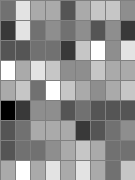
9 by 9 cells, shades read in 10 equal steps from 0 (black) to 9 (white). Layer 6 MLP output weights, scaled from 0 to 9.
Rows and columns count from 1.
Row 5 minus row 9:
0 -2 -2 1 1 -2 -1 2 0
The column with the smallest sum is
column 1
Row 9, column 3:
6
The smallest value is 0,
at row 6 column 1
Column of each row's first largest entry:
2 2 7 1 4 3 3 6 2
